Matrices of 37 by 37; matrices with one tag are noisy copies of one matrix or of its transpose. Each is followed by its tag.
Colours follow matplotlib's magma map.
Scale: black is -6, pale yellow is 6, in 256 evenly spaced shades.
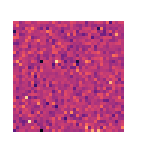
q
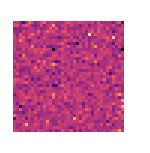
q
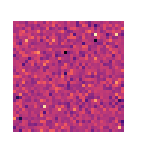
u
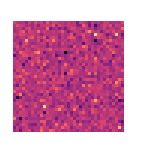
u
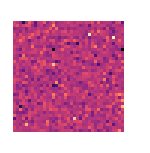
q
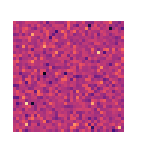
u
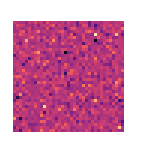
u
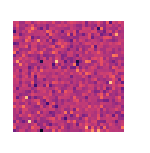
q
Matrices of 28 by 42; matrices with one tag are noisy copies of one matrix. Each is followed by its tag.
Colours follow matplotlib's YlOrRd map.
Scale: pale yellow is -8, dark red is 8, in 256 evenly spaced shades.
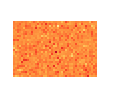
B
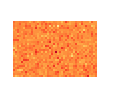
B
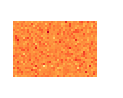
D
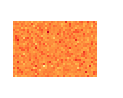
D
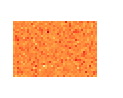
D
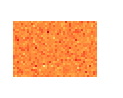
D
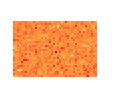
B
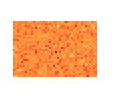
B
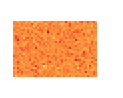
D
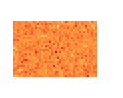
B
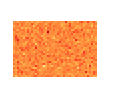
D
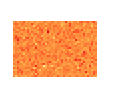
D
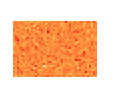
D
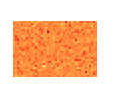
D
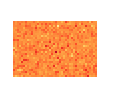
B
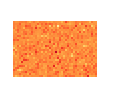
B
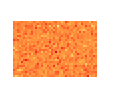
B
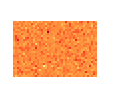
D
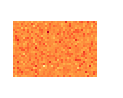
D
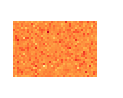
D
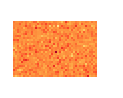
B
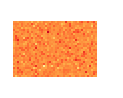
D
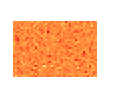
D
